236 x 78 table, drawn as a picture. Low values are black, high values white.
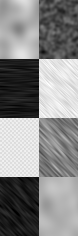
The table splits into 4 rows of 2 panels. Panel 1,1: high, smooth. Panel 1,2: low, blotchy. Panel 2,1: very low, streaked across, faint in contrast. Panel 2,2: very high, slanting down to the right, faint in contrast. Panel 3,1: very high, checkered, faint in contrast. Panel 3,2: middling, slanting down to the right. Panel 4,1: very low, slanting down to the right, faint in contrast. Panel 4,2: high, smooth, faint in contrast.
